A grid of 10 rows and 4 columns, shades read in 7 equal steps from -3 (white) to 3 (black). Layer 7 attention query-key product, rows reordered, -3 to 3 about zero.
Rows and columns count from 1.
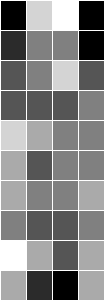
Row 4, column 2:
1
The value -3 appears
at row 1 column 3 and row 9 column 1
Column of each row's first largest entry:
1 4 1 1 3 2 2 2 3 3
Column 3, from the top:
-3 0 -2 1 0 0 0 1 1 3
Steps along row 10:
up up down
